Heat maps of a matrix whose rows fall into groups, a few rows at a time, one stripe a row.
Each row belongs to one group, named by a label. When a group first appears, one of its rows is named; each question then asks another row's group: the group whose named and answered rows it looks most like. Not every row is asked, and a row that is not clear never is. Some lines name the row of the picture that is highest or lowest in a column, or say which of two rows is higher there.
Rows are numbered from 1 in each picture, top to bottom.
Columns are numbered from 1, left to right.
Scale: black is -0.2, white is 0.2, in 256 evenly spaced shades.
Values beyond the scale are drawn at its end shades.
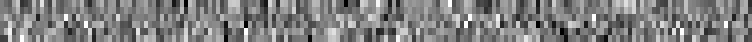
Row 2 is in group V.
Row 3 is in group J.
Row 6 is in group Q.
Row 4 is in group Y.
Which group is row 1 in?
V
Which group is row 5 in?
Q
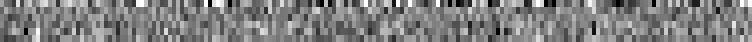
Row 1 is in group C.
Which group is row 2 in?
J
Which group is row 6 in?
C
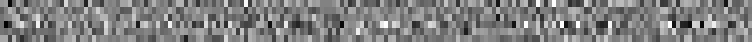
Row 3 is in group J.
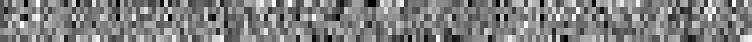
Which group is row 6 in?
C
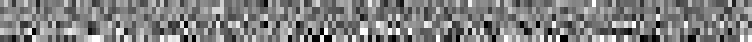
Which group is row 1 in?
J
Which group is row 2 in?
C
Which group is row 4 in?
V
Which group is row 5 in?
C
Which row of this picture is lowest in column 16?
4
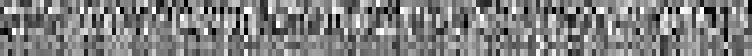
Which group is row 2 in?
Q
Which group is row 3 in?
V
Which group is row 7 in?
J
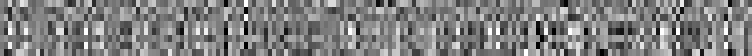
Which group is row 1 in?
Q
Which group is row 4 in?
Y
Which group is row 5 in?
Y
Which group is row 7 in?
Y
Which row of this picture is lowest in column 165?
5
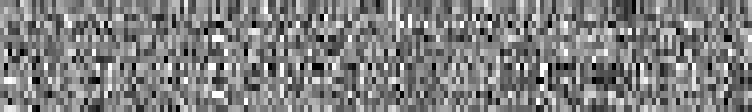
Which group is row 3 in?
C
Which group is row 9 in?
J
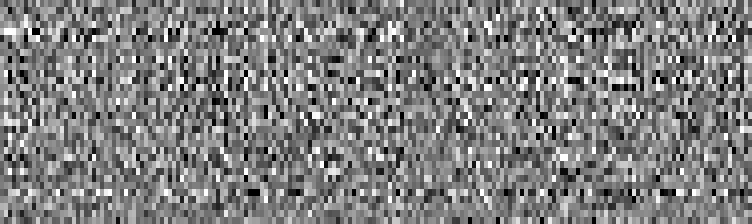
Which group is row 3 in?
J
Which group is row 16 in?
V
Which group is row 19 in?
C
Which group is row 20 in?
Y
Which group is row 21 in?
Q
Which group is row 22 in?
J
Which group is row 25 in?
Q
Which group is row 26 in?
V
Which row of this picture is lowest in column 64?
28
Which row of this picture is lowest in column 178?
3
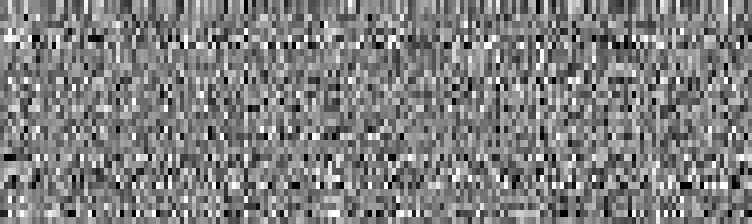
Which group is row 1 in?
Y
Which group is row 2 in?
Y
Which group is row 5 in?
Q
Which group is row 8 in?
J
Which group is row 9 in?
J
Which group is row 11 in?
V
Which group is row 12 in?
Y
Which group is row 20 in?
J
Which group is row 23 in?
C
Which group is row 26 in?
J
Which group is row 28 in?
Y
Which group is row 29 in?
Q
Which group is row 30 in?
J
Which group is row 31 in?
Q
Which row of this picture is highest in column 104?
23
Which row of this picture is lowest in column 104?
31
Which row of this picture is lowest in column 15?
23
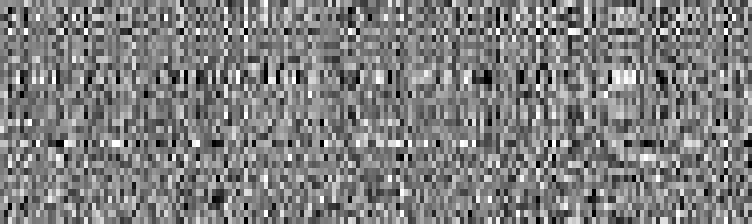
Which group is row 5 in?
Y
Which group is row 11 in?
V
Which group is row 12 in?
V
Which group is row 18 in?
C
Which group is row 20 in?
V
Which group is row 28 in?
Q
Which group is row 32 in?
Y
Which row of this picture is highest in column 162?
23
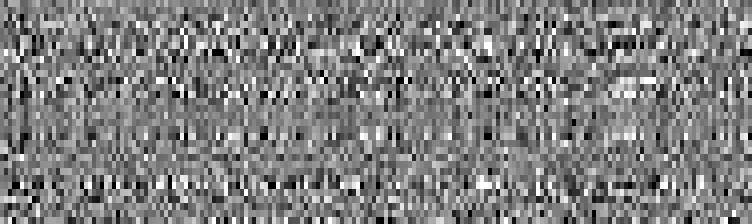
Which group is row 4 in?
C
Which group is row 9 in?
V
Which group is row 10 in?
J
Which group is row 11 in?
C
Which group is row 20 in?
V
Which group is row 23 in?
Q
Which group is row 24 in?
Q
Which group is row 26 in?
V
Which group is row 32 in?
Q
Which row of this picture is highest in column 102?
12
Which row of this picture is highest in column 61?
27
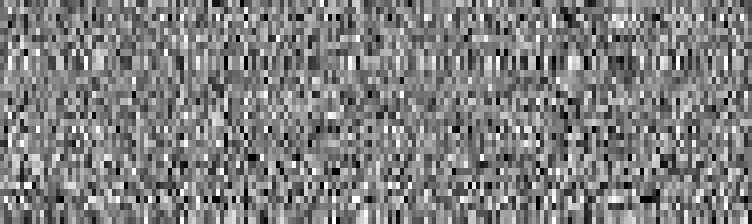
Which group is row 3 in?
V
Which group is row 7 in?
Q
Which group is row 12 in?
J
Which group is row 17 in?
Q
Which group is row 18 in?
C
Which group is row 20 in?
Y
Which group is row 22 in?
Y
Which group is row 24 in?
V
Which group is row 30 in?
Y
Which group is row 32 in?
V
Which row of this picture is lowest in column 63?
23
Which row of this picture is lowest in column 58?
27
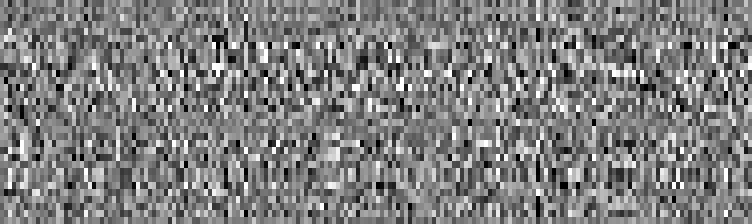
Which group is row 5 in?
Y
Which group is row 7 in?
Q
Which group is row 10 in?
C
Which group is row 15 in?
J
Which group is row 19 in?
J
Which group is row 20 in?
J
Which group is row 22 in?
Q
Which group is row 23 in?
J
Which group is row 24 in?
V
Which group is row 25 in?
Y
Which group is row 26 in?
Y
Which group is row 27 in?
Q
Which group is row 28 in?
C
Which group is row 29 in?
V
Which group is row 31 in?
Y
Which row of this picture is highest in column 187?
20
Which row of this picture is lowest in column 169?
29
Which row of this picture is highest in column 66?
7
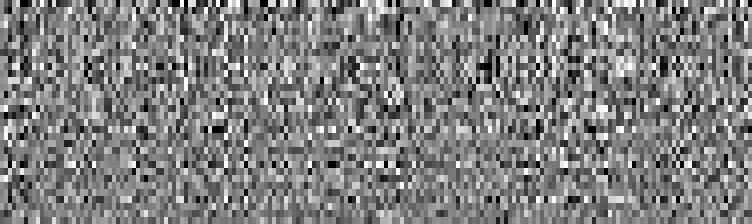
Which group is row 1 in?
V
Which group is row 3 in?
J
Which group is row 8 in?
C
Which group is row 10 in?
V
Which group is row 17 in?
C
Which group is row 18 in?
Y
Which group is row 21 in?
Q
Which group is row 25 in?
Q
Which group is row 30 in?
Q
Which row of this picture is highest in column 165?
15
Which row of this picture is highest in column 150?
16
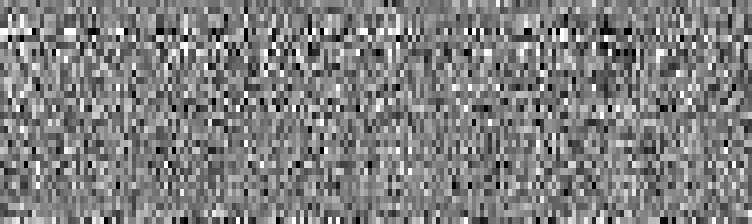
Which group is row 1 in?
J
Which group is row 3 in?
Q
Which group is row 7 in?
Q
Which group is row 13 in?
J
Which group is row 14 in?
Q
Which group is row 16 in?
V
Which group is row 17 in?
C
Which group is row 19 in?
Q
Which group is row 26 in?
V
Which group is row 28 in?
V
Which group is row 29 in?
J
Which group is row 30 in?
Q
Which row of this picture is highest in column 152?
6
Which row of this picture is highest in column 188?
31
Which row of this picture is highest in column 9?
10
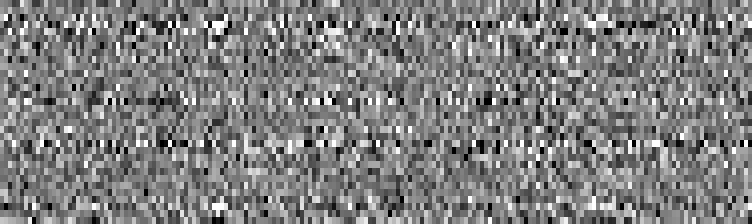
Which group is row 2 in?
Y
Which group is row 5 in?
Q
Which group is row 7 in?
J
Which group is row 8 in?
J
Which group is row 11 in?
Y
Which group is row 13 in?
J
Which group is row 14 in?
V
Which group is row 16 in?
V
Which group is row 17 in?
Y
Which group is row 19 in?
C
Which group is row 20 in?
Q
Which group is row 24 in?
Y
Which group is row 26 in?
C
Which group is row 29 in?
J
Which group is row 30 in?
C
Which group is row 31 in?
V
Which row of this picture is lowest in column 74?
23
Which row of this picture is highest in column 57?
3
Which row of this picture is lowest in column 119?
6
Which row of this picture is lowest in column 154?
21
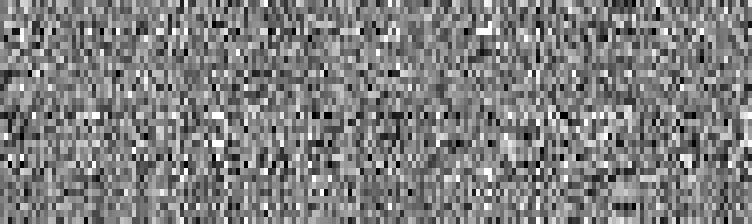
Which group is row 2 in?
Y
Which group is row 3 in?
V
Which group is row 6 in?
Q
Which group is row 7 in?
J
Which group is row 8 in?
V
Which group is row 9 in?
Y
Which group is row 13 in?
Q
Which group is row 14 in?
J
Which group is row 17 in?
C
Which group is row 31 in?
J
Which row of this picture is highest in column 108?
3
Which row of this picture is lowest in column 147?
6
